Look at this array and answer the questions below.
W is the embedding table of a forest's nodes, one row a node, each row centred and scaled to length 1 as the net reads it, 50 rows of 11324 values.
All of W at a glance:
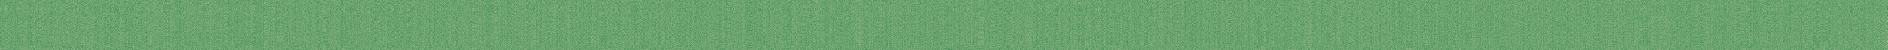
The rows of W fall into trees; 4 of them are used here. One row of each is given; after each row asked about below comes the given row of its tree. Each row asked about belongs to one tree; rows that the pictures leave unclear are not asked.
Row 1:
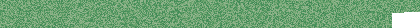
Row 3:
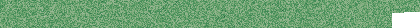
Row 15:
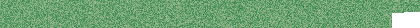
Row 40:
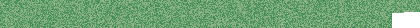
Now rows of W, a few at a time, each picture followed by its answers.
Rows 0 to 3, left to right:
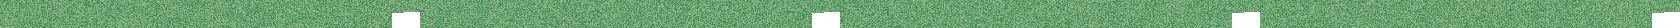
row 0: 40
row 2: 3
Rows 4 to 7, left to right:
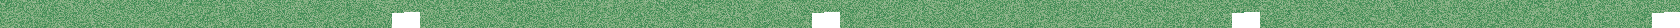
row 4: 40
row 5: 1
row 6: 15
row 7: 1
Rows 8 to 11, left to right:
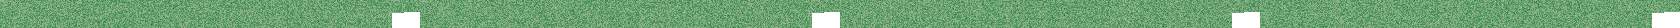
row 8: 15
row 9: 15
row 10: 15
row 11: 1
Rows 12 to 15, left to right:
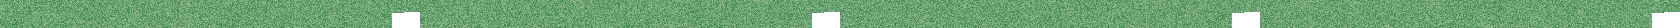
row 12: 1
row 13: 3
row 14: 1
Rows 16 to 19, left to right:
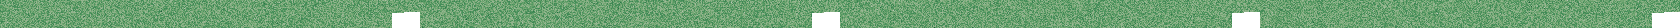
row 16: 3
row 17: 40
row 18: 40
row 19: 1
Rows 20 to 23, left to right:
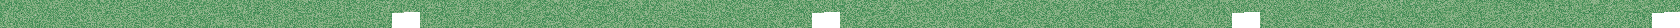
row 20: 40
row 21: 3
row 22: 3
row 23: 1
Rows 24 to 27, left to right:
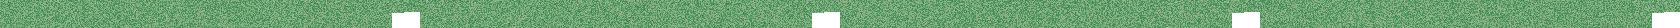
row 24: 15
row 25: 3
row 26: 15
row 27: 40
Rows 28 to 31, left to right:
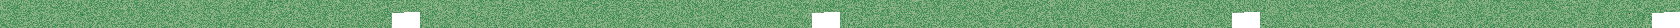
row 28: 1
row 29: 15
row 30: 3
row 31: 1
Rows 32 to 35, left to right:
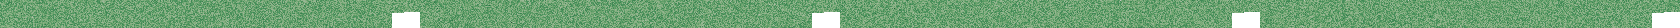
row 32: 40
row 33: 40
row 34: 3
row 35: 15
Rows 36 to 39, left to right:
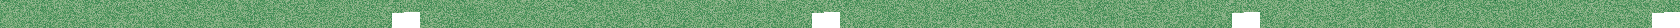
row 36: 40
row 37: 40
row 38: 40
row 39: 15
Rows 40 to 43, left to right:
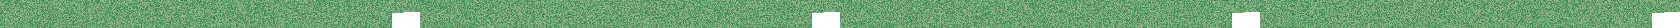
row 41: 40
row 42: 40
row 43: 3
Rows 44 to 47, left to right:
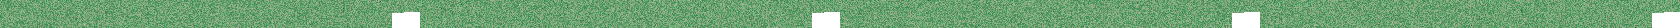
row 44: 40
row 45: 3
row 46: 1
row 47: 3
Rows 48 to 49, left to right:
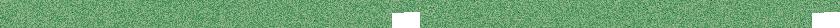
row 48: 15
